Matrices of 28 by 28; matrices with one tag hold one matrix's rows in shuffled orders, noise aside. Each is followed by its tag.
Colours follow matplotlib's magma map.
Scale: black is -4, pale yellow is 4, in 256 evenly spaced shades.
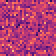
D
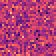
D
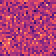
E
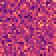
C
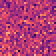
E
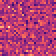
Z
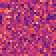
E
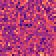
C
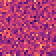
E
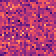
D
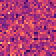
Z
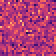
Z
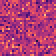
D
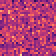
Z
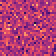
E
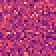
E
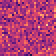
C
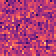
D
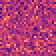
E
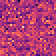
D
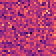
C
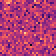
E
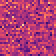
D
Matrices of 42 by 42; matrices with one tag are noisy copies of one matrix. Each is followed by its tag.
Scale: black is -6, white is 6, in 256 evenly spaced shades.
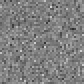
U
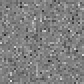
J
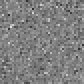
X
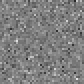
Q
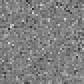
X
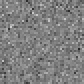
X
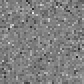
X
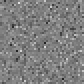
U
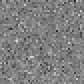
Q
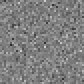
U
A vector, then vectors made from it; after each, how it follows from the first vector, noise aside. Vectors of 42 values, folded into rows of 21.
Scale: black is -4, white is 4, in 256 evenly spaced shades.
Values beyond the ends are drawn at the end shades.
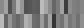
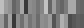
wrapped around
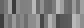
wrapped around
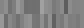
shrunk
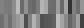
wrapped around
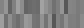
shrunk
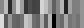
scaled up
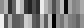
scaled up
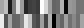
scaled up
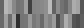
wrapped around
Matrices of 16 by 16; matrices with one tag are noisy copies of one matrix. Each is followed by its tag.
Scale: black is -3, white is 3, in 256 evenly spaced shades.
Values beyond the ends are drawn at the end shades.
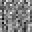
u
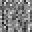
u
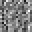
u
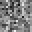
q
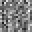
u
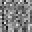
u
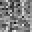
q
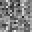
q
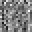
u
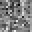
q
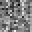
q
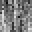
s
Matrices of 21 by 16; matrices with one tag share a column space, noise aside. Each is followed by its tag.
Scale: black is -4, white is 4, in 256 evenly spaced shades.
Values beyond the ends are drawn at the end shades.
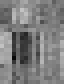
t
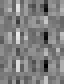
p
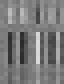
t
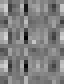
p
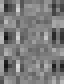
p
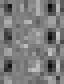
p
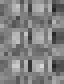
p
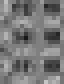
p
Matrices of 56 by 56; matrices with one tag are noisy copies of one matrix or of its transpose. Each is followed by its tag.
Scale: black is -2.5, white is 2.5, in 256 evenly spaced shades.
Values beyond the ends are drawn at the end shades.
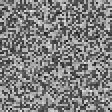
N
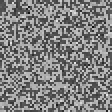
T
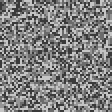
T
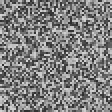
N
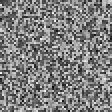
T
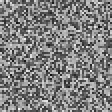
N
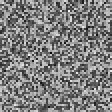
N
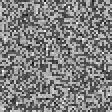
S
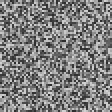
N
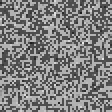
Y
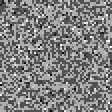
T
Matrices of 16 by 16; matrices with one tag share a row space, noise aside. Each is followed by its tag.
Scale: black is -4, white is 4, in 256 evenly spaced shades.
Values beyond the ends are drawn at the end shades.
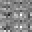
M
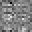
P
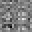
P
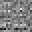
M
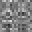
P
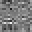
P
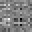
M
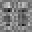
P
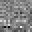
M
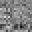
M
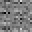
M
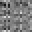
M
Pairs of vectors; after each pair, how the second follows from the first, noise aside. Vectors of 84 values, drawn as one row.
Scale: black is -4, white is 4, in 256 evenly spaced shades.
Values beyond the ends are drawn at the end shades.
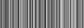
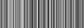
reversed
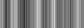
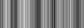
negated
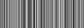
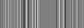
partly zeroed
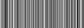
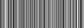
negated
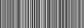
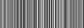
reversed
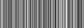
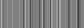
partly zeroed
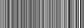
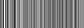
reversed
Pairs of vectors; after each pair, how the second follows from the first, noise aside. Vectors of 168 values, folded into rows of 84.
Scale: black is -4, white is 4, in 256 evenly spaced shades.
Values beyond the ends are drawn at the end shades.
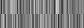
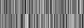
reversed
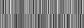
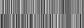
wrapped around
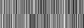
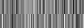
sign-scrambled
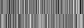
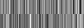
sign-scrambled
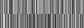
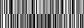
scaled up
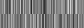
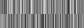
sign-scrambled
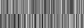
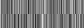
sign-scrambled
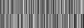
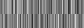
wrapped around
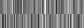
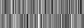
reversed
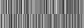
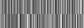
reversed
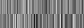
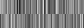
wrapped around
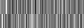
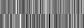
wrapped around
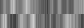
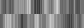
wrapped around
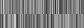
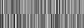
sign-scrambled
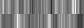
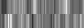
reversed
